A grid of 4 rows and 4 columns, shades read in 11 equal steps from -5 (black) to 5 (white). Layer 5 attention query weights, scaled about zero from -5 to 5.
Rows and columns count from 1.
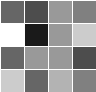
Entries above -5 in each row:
4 4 4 4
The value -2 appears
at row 1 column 2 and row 3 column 4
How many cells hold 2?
1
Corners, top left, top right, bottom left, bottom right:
-1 0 3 0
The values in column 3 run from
1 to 2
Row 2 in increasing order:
-4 1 3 5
